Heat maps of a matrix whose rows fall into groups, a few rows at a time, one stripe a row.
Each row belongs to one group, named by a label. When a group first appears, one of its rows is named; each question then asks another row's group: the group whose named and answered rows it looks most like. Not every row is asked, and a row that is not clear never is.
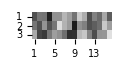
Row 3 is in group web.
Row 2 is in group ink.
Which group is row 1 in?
ink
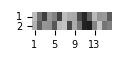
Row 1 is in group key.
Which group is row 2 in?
key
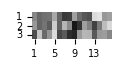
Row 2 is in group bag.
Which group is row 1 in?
key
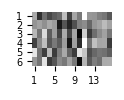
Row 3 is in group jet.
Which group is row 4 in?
jet
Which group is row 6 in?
jet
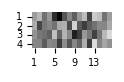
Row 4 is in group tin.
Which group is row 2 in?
key
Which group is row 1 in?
tin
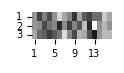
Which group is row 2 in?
tin
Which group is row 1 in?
ink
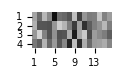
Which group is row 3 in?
tin
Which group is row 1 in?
jet
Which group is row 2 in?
ink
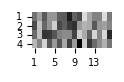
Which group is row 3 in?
tin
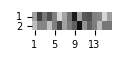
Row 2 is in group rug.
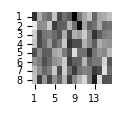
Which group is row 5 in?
key
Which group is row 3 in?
web
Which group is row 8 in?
web
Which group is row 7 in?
bag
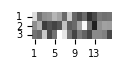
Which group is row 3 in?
ink
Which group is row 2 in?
web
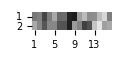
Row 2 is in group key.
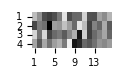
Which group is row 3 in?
jet
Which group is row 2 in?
ink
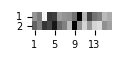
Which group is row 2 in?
tin
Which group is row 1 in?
jet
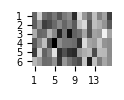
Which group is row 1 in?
tin
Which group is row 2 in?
tin
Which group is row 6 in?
tin
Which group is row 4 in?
jet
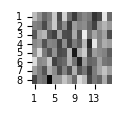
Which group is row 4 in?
tin
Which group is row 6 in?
rug
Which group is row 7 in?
key
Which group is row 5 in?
tin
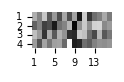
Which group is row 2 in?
tin
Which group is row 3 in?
web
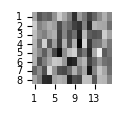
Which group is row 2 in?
rug
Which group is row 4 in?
jet
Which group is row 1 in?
ink
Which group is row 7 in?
key
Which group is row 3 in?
bag
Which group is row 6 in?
web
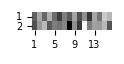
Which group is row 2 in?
jet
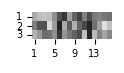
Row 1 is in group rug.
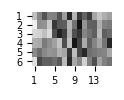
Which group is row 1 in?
key
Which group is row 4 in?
rug
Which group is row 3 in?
rug
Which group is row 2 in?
rug
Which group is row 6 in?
web
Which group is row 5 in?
key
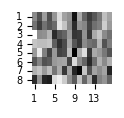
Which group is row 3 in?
rug
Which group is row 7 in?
rug
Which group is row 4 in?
rug
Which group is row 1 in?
ink
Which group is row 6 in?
key
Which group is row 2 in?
ink
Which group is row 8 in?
ink
